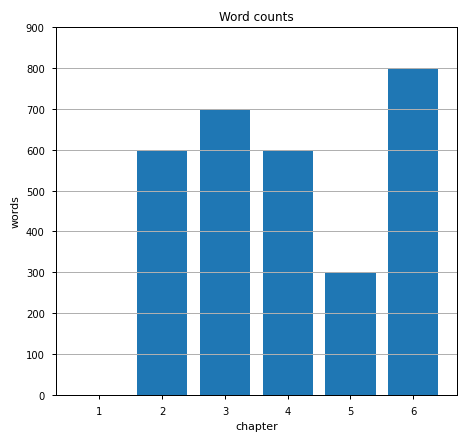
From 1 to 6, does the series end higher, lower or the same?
higher
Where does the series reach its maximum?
6
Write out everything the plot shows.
Title: Word counts
x-axis: chapter, ticks 1 2 3 4 5 6
y-axis: words, ticks 0 100 200 300 400 500 600 700 800 900
Values:
0 600 700 600 300 800
